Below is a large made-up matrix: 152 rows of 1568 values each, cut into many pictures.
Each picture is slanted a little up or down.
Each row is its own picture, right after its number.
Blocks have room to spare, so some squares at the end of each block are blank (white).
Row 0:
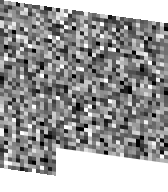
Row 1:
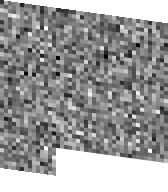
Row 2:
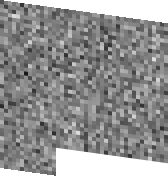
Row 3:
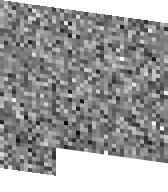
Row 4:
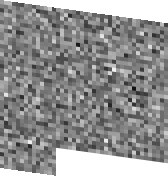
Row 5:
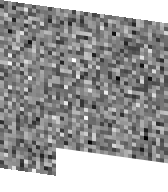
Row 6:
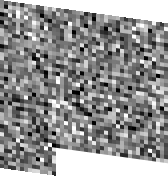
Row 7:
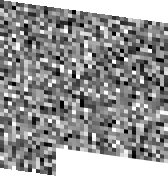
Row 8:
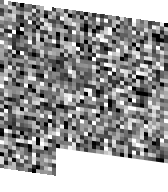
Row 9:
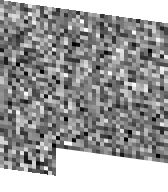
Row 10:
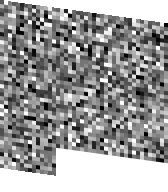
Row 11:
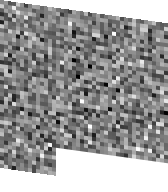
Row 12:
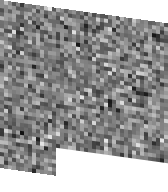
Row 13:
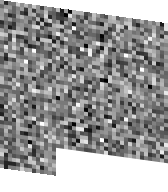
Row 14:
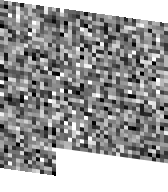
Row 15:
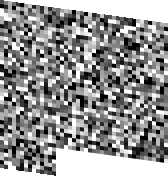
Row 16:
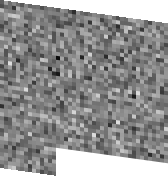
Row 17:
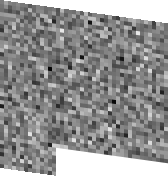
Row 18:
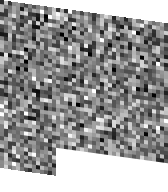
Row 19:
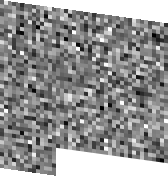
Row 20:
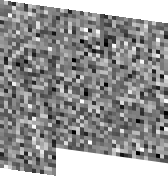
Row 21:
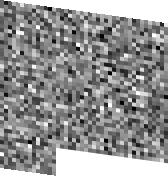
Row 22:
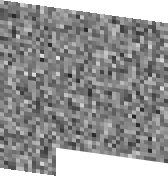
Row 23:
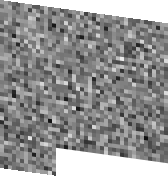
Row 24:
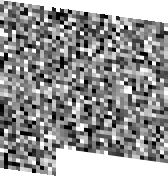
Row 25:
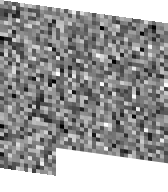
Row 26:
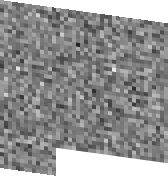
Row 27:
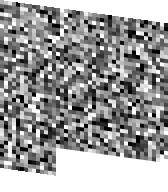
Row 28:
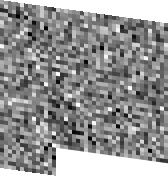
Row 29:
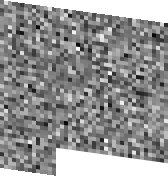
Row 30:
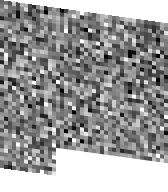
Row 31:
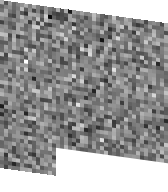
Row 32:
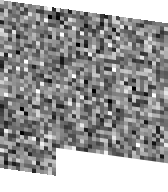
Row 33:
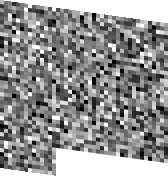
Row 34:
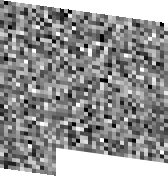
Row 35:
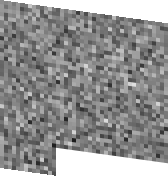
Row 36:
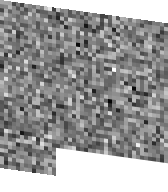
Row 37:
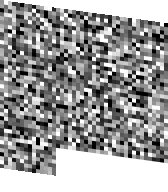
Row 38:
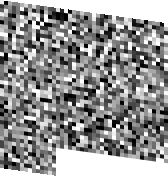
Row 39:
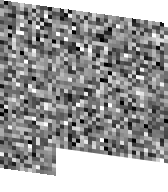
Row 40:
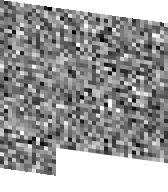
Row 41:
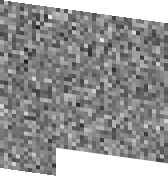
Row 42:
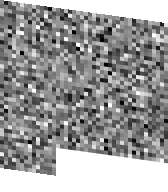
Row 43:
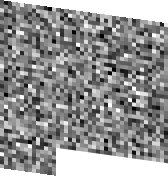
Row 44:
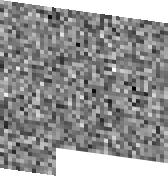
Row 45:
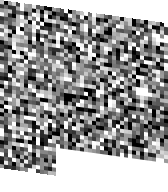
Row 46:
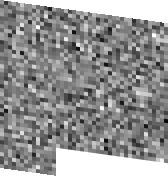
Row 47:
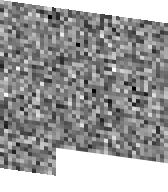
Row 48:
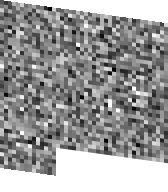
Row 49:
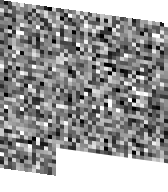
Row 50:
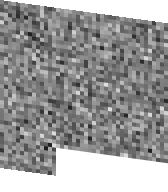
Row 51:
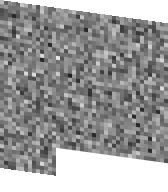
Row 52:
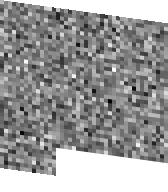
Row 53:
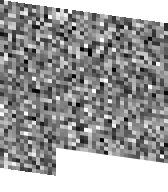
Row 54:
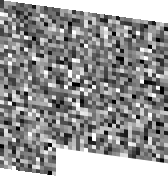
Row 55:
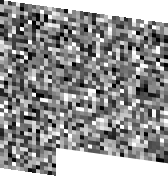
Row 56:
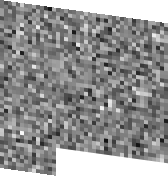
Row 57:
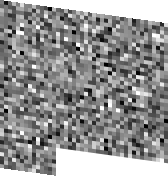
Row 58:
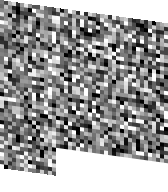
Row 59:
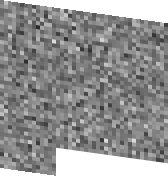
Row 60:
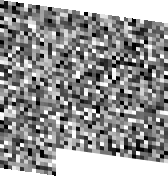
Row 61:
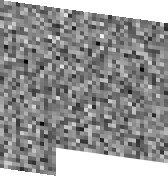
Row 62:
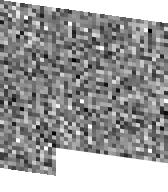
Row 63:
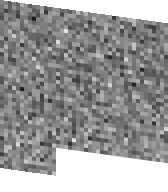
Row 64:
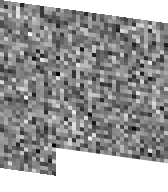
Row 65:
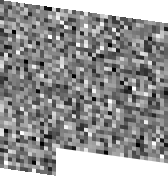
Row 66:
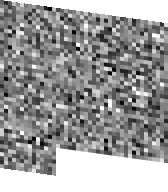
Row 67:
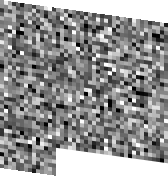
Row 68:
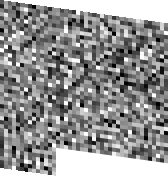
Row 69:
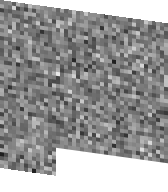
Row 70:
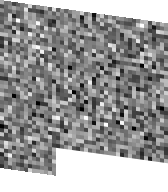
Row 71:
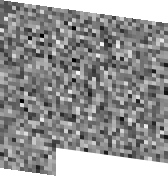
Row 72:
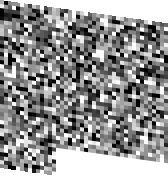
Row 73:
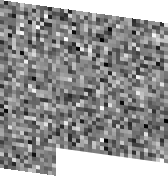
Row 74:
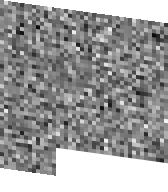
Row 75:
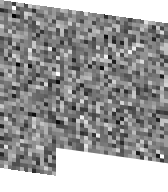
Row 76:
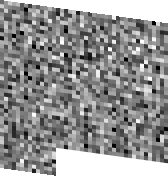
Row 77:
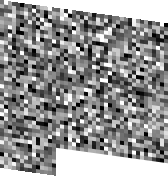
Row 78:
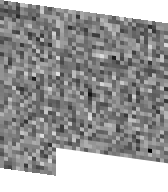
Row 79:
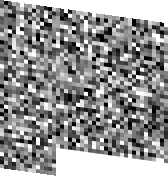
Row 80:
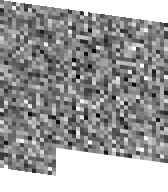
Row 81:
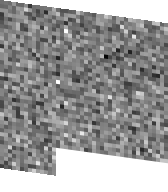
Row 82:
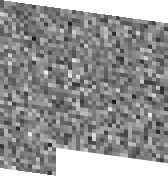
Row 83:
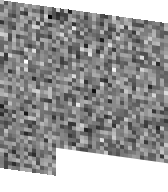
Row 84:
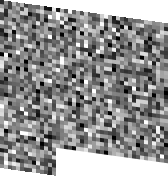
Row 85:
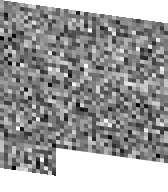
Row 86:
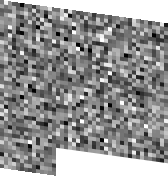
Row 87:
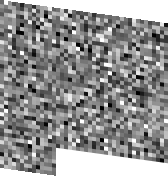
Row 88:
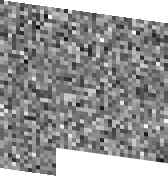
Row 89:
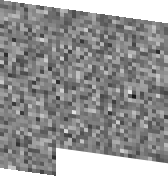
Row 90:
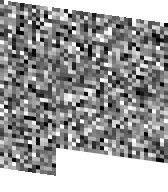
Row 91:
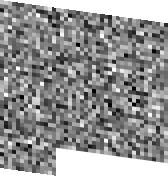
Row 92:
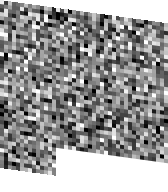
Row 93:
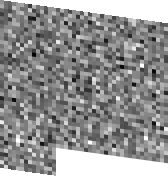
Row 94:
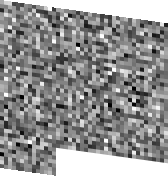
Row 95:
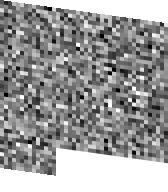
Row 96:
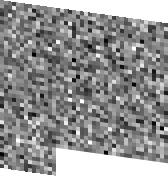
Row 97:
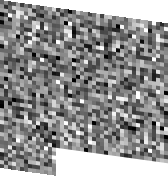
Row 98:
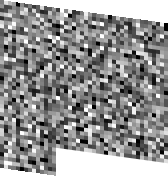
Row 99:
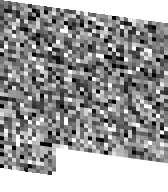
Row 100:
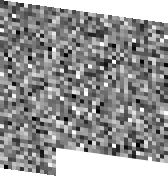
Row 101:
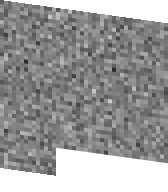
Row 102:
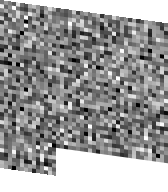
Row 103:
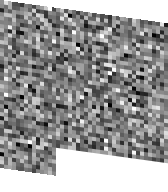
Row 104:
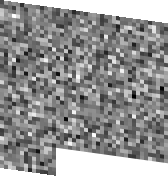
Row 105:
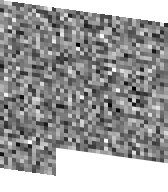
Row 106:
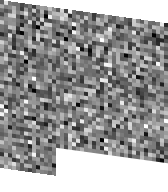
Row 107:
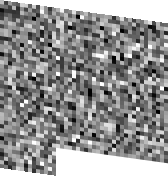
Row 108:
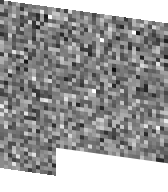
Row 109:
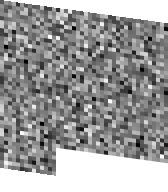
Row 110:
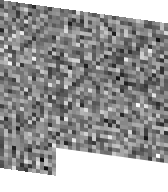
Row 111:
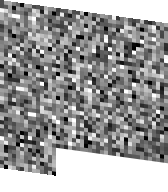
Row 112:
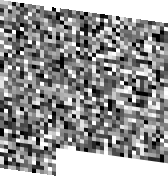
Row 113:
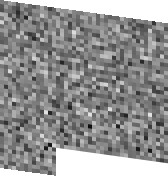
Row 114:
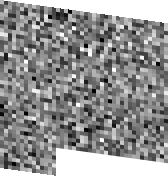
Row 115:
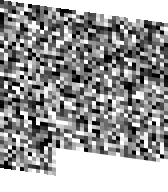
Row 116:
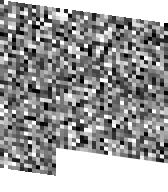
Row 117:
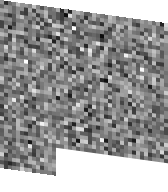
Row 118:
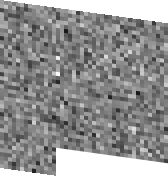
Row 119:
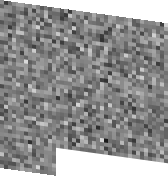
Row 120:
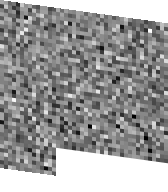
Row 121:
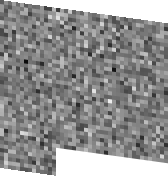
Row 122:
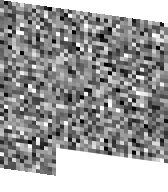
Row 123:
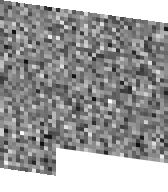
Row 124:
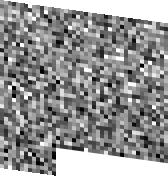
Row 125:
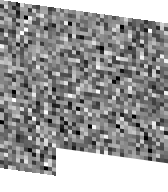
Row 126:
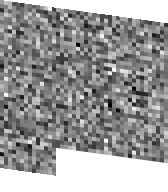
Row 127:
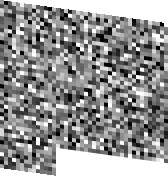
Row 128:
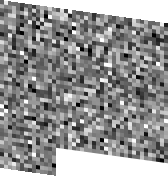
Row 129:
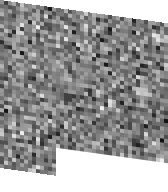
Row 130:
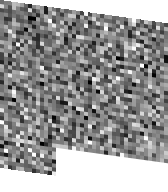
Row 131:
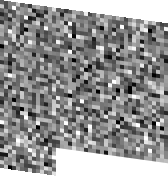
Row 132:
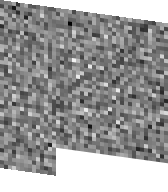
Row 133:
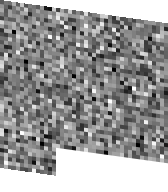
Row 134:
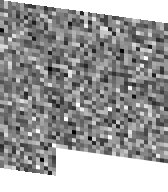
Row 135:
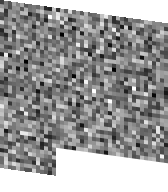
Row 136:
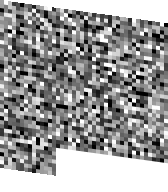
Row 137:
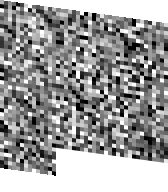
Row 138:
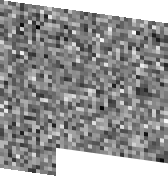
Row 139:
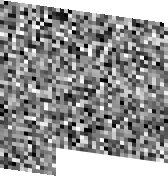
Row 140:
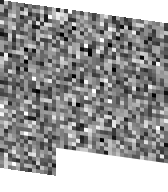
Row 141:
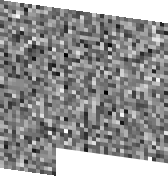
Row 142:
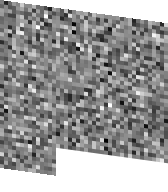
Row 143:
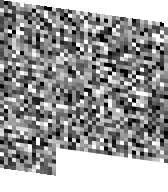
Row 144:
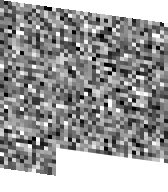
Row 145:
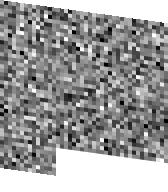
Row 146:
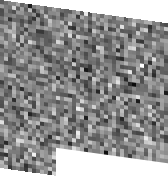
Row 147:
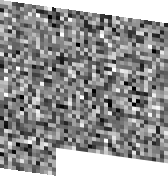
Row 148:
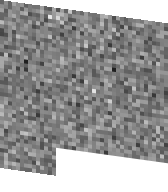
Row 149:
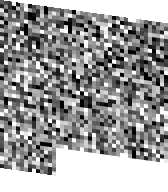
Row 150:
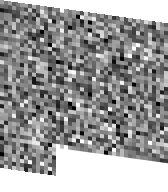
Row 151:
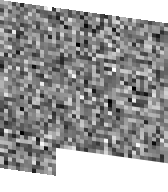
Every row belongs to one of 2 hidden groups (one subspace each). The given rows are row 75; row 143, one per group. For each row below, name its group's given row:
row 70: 75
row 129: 143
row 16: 75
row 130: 75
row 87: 143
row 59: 143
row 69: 75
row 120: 75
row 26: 143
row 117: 143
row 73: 143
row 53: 143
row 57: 143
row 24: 143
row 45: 143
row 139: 143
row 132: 75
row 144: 143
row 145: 143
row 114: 143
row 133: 143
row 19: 143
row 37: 143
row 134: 75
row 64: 75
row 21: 143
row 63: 75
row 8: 143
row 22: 75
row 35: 75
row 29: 143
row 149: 75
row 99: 75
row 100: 75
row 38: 143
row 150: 75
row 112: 143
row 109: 143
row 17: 75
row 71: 75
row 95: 143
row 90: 143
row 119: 143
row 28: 75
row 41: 143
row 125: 75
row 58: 75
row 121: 143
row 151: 143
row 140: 143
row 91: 143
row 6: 75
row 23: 75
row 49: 143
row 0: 143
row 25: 75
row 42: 143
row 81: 75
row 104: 75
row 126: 143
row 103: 143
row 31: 143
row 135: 143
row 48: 143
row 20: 75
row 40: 143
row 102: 75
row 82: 75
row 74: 143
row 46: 143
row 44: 143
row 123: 143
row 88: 143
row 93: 75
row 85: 75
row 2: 75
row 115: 75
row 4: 143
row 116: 143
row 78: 75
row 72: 75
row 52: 143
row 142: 143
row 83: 143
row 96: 75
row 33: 75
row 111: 75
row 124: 75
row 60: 75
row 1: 75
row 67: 143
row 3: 75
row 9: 75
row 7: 75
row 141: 75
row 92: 143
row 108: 143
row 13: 143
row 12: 143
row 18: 143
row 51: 75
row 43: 143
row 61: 143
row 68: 75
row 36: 143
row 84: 143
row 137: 75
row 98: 143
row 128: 143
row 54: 75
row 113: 75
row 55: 143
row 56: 143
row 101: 143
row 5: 75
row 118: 75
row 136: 143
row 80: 75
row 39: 143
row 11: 75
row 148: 143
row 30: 75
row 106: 143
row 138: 143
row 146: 75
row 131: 75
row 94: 143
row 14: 75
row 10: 143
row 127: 143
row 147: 143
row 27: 143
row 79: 143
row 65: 143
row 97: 75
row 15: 75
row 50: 75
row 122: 143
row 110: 75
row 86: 143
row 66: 143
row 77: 143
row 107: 75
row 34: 143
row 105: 143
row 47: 143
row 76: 75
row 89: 75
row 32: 143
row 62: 75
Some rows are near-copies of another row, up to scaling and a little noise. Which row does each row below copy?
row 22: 51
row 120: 125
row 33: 70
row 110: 68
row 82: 54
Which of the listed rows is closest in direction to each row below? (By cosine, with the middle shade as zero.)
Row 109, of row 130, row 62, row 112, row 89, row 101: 101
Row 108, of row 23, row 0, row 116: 116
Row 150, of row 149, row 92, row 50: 50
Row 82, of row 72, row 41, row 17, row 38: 17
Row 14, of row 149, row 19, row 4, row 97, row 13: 97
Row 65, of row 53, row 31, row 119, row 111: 53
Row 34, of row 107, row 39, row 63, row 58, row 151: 39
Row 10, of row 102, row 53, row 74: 74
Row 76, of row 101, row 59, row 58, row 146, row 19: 58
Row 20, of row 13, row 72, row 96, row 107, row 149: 96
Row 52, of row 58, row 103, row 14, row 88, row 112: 112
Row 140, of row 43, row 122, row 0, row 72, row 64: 0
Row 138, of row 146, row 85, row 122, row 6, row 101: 101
